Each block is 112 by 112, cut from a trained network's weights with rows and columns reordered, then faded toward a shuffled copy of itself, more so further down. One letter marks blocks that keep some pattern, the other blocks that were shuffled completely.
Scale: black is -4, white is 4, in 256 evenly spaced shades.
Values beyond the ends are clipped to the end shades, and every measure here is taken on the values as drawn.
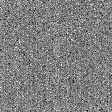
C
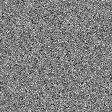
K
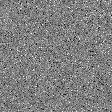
K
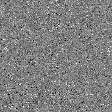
C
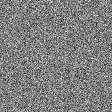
K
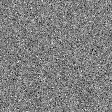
K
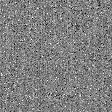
C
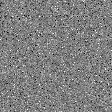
C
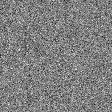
K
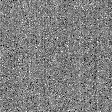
C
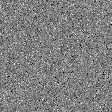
K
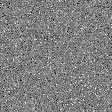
K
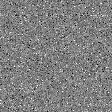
C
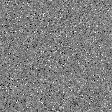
C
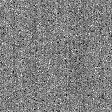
C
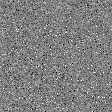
K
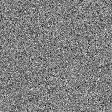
K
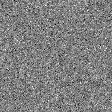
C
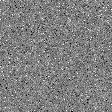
K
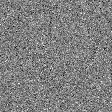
K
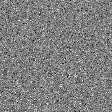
K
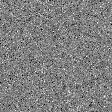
K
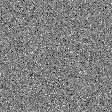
K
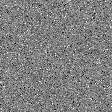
K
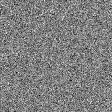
C
